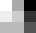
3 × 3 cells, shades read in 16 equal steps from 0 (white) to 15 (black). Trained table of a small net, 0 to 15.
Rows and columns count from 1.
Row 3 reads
4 4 10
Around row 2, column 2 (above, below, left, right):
5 4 1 12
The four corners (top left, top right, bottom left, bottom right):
0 15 4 10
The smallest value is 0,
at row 1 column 1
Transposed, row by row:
0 1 4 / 5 3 4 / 15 12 10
